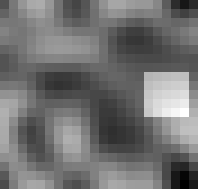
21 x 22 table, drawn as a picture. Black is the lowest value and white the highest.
Slope: none. Odd patch: higher, in the middle right. Roughest part: middle right. Ninth with the highest average: middle right.
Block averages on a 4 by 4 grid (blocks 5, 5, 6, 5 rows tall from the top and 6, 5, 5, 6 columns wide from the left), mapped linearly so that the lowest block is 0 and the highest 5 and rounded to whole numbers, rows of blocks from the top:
3 2 2 1
2 1 1 2
2 2 0 5
2 2 2 1
